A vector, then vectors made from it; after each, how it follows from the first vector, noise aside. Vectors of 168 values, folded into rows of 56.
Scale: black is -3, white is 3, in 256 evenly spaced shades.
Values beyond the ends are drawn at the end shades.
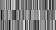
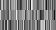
reversed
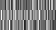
sign-scrambled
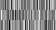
sign-scrambled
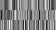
sign-scrambled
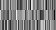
reversed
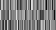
reversed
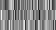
sign-scrambled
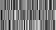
sign-scrambled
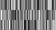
sign-scrambled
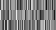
reversed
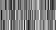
sign-scrambled
